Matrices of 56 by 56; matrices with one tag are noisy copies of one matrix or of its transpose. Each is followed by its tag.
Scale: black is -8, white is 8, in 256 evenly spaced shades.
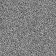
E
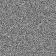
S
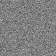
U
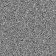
S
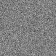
E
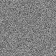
U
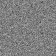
S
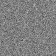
S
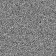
S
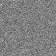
U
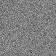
E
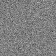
E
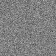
E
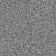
E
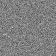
S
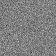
E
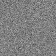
E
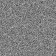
S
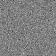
U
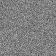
E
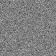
U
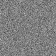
U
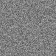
S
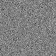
U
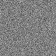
U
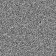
S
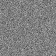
U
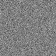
U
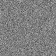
U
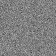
E
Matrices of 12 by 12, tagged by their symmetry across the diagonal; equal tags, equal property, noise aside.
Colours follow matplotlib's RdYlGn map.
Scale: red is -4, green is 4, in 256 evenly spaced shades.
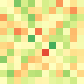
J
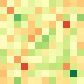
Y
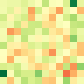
Y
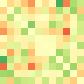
Y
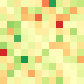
J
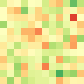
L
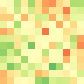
J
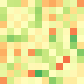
Y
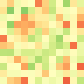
Y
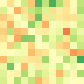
L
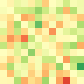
J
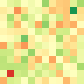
J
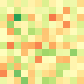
L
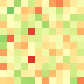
L
